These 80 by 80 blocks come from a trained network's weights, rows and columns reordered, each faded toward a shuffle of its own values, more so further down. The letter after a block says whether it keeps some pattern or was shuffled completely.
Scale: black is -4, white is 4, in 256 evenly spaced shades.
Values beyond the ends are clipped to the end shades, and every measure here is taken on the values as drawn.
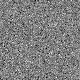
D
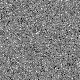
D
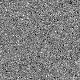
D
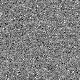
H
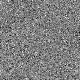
H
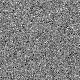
D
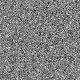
D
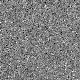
D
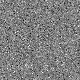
D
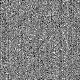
H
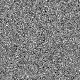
H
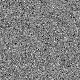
D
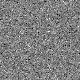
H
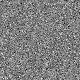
D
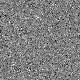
D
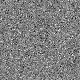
D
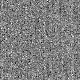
H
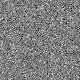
D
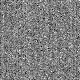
H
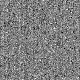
H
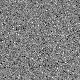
D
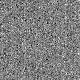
H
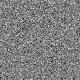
H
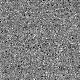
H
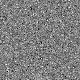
D
